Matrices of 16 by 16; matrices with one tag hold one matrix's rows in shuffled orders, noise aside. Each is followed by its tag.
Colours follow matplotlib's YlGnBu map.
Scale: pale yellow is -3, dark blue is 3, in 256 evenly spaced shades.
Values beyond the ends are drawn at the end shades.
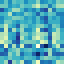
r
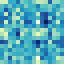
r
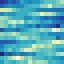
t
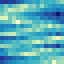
t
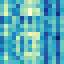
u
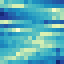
t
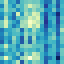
u
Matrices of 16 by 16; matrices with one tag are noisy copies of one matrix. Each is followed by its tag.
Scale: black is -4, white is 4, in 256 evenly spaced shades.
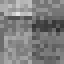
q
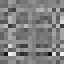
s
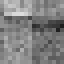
q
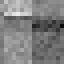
q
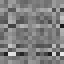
s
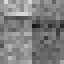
q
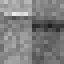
q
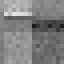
q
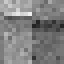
q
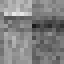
q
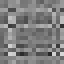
s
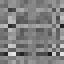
s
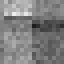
q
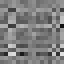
s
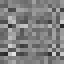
s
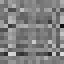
s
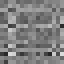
s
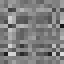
s
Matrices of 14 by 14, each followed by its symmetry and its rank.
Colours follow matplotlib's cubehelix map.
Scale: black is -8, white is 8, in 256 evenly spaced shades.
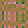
neither, rank two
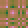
symmetric, rank one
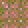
symmetric, rank three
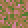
antisymmetric, full rank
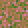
antisymmetric, full rank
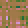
antisymmetric, rank two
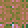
neither, rank two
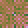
symmetric, rank three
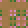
symmetric, rank one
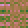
neither, rank two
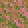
antisymmetric, full rank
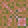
symmetric, rank three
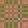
symmetric, rank one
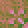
symmetric, rank three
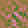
antisymmetric, rank two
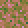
antisymmetric, full rank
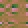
neither, rank two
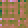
antisymmetric, rank two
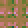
antisymmetric, rank two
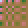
symmetric, rank one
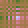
symmetric, rank one
